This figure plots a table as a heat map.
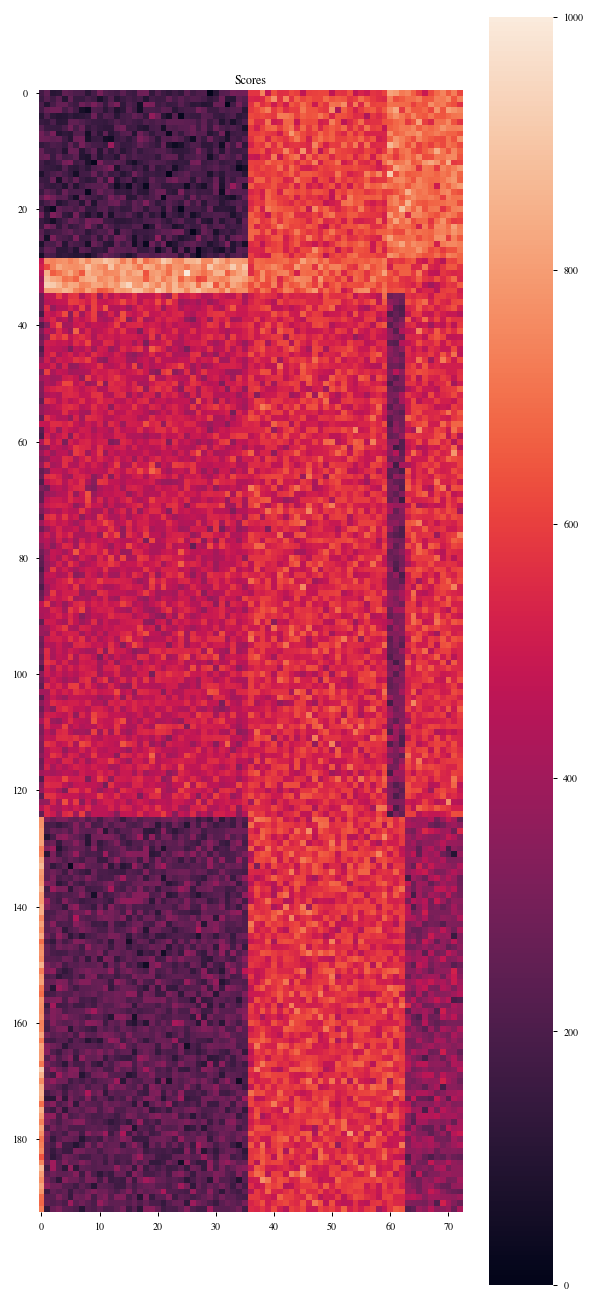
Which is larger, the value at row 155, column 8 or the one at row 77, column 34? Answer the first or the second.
the second
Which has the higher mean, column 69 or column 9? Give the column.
69
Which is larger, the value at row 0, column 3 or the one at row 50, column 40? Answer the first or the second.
the second
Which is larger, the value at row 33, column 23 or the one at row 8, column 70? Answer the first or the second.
the first
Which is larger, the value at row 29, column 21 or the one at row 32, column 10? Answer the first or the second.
the first
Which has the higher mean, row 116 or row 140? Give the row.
116
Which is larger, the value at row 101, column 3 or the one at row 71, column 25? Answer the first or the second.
the first
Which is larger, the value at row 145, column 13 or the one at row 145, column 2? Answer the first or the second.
the first
